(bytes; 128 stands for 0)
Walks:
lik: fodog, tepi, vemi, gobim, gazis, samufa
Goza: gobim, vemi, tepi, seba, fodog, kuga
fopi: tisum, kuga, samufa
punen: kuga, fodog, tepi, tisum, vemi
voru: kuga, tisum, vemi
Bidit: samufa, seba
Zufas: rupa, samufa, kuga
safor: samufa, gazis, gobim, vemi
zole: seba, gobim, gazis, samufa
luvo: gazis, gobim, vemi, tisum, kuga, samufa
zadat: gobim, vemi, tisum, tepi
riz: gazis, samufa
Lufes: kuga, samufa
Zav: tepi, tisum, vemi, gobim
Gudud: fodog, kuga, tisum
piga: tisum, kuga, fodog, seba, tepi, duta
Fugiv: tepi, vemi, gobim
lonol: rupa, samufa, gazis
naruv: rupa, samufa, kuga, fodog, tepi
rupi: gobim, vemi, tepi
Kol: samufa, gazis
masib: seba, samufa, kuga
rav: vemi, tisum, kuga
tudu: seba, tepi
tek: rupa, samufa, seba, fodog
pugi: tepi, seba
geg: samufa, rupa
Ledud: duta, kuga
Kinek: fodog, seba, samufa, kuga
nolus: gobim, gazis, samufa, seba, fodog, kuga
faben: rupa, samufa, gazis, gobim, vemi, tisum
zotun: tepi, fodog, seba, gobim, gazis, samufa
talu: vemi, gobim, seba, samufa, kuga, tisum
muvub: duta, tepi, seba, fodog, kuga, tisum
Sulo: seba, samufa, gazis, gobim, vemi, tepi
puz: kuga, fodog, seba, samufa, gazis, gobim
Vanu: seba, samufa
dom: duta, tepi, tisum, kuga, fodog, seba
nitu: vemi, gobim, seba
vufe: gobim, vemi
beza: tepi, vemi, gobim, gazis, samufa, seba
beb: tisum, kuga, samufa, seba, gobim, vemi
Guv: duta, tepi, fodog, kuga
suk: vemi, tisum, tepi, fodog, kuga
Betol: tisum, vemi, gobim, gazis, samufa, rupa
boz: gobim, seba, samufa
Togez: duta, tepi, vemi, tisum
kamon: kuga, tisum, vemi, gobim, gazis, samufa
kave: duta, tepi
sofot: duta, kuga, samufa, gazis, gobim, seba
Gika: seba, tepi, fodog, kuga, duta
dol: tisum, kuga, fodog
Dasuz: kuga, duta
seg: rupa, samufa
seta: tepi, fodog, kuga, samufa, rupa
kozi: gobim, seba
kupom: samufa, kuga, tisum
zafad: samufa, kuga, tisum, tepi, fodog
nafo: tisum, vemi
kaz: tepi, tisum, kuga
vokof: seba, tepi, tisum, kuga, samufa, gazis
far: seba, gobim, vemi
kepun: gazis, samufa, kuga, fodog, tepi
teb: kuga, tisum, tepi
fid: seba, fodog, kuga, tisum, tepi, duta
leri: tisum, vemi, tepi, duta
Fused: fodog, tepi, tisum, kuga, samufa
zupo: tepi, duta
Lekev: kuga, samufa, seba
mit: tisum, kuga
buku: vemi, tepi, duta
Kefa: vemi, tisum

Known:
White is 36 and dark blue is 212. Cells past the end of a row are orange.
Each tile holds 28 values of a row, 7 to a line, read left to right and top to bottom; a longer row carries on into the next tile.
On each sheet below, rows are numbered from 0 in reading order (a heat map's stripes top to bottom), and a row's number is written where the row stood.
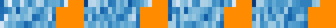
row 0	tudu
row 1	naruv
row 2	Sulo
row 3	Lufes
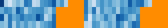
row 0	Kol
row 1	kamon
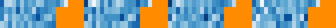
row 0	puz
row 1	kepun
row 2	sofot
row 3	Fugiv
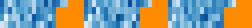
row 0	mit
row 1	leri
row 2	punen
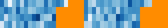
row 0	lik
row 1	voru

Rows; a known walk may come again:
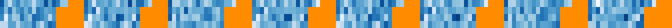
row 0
fopi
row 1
leri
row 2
masib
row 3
suk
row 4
mit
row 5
talu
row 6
Lekev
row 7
luvo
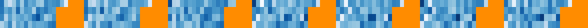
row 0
puz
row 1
fid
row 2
Lufes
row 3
pugi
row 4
Fugiv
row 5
Togez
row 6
lik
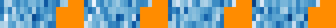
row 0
voru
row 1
Zav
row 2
Sulo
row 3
muvub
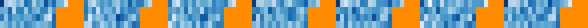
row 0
faben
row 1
kamon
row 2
punen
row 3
Bidit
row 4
Kol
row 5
zotun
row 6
naruv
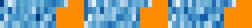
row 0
sofot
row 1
tudu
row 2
Fused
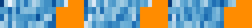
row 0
kepun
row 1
vokof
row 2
kupom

